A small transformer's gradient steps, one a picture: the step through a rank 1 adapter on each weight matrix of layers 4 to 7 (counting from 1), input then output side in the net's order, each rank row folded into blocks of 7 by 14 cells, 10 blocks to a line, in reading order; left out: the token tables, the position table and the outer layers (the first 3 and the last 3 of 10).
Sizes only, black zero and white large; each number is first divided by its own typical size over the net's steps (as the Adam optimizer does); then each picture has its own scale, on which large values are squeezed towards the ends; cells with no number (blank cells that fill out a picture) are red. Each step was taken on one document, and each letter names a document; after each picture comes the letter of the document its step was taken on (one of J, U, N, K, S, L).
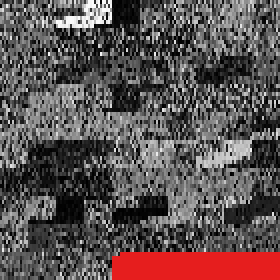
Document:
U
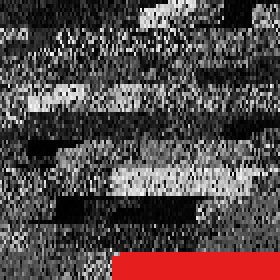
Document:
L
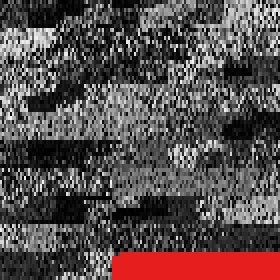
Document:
L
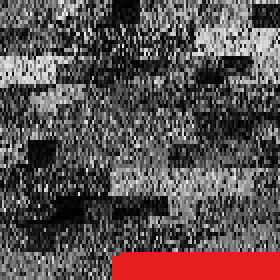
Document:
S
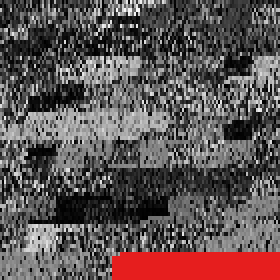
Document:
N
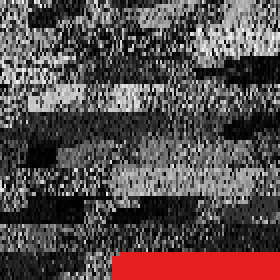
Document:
L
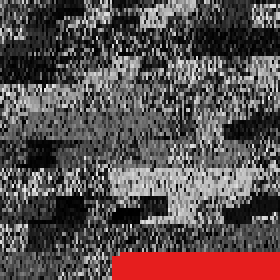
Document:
U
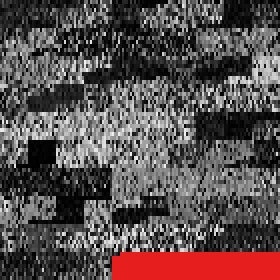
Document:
N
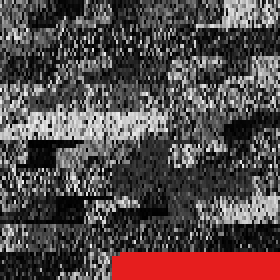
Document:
L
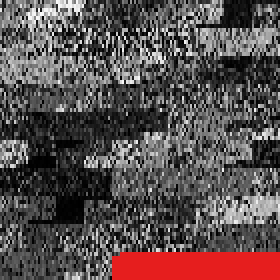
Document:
S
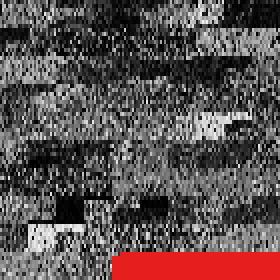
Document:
S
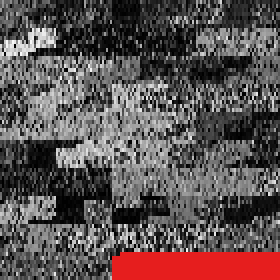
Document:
N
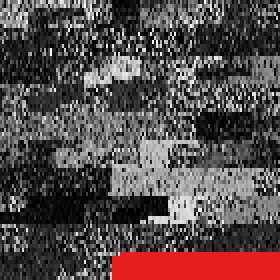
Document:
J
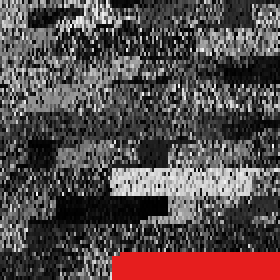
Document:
U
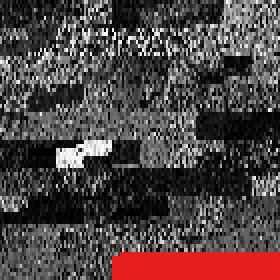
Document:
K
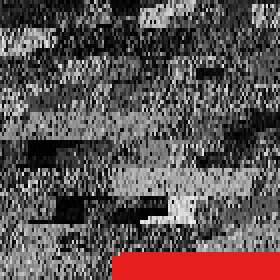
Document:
U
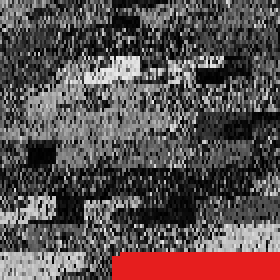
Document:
N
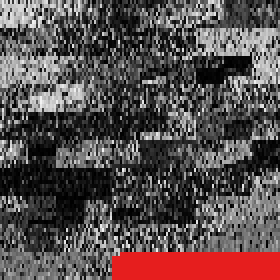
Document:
S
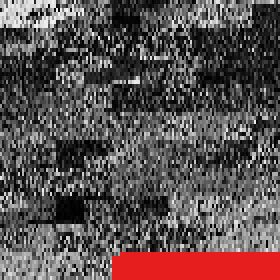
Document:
S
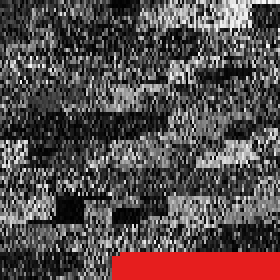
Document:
S
